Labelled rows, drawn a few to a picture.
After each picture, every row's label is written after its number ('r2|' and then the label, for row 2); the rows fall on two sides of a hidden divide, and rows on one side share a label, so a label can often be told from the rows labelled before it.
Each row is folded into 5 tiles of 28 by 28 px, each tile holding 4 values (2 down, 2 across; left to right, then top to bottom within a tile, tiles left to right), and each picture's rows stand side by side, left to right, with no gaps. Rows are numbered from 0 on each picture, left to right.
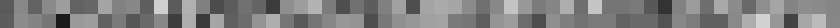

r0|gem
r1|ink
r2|ink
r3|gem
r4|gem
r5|ink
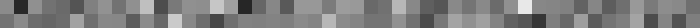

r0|gem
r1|gem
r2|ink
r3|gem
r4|gem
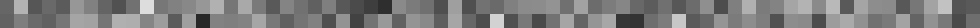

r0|ink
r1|gem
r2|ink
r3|gem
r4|ink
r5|gem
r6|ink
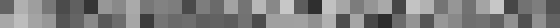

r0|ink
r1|gem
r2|gem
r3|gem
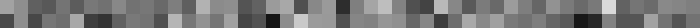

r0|gem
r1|gem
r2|gem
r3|ink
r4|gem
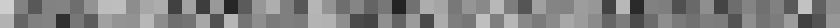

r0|gem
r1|ink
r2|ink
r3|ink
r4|ink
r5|gem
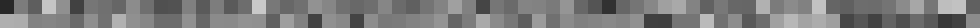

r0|ink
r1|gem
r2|ink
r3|ink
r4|gem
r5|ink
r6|gem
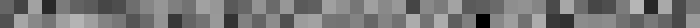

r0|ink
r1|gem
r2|gem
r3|gem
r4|gem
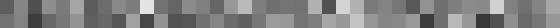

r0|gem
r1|gem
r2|ink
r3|gem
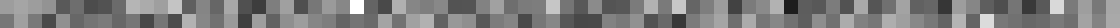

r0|ink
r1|ink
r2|gem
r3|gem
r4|gem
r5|ink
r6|ink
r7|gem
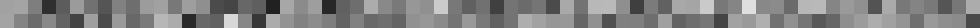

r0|ink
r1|ink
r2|gem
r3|ink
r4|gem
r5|gem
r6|ink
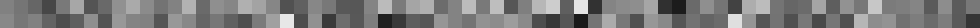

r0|gem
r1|gem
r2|gem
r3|gem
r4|ink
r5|gem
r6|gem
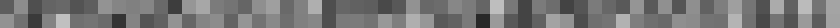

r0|ink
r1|gem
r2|ink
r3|gem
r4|ink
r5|gem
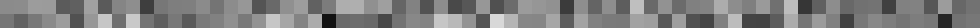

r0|ink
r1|ink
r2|gem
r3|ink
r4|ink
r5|ink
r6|gem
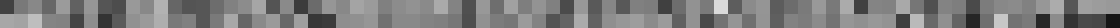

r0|ink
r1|ink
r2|gem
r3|ink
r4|ink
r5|ink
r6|gem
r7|gem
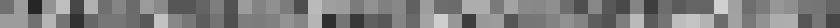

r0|ink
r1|gem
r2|gem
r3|gem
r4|ink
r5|ink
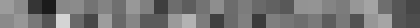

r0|ink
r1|gem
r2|ink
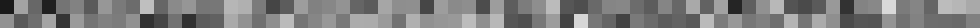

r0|ink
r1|gem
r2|ink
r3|ink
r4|gem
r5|ink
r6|gem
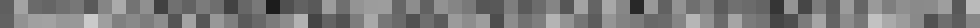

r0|ink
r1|gem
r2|gem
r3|ink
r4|ink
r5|ink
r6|gem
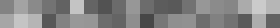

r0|ink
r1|gem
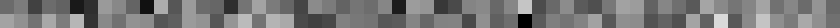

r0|ink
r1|ink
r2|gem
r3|gem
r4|gem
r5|ink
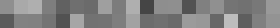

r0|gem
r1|ink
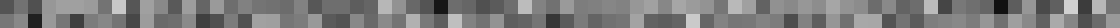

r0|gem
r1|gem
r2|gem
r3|gem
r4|gem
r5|gem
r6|ink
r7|gem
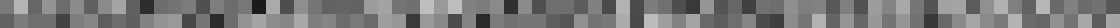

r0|gem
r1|ink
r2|ink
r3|gem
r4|ink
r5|gem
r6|gem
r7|ink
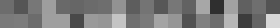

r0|ink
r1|ink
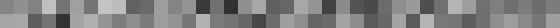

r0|gem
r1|ink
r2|ink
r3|ink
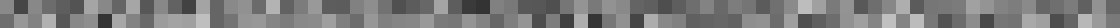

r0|gem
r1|ink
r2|ink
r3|ink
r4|ink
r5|gem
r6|gem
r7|ink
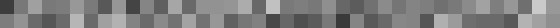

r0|ink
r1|gem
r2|gem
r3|gem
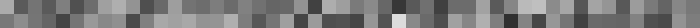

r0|gem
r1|ink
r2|ink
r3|gem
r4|gem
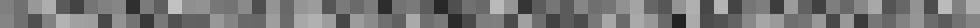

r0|ink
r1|gem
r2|ink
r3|gem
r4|gem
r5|ink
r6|gem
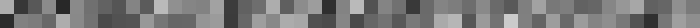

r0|gem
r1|ink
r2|ink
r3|ink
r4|gem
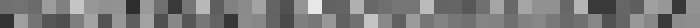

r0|gem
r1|gem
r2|ink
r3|gem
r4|ink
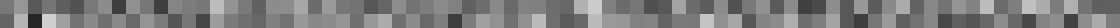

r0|ink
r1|gem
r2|ink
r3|ink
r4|ink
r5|ink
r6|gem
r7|gem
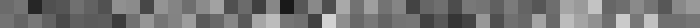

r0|gem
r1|ink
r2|ink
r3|ink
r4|ink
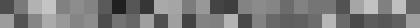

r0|ink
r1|ink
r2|gem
